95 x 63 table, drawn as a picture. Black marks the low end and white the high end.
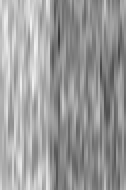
Overall the values sit about 60% of the way up the scale. The ninth with the highest average is the top left. A vertical seam about 40% of the way across splits the table, and the left part is higher. The grain runs up and down.
